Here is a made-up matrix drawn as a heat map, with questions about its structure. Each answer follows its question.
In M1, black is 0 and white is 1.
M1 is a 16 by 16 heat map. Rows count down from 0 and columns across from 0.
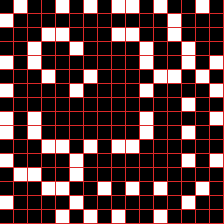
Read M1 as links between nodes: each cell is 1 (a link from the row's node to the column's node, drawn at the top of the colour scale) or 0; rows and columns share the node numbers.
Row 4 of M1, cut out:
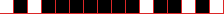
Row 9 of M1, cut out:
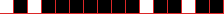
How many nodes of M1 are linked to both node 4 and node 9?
4
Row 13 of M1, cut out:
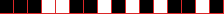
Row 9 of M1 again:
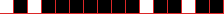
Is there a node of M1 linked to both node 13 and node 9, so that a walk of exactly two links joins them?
no
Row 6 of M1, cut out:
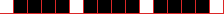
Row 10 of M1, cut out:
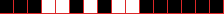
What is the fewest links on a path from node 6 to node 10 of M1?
1
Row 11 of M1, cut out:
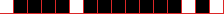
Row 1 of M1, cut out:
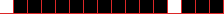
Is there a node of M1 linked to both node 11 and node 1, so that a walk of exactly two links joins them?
yes
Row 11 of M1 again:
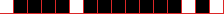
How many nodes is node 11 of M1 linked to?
4
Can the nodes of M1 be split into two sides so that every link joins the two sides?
no
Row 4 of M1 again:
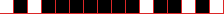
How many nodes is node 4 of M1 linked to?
5
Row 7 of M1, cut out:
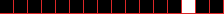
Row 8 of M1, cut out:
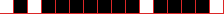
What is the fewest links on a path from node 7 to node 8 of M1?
4
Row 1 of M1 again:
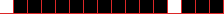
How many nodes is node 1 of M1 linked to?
2
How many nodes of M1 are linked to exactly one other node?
1
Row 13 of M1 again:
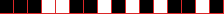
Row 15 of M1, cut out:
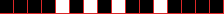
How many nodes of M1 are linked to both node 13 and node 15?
2
